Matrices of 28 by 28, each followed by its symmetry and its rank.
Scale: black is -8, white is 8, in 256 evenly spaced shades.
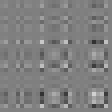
symmetric, rank one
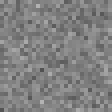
neither, full rank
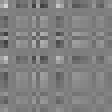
symmetric, rank one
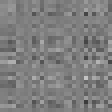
neither, rank two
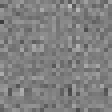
neither, rank five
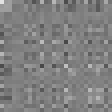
symmetric, rank three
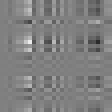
neither, rank one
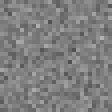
neither, full rank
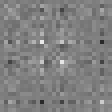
symmetric, rank three
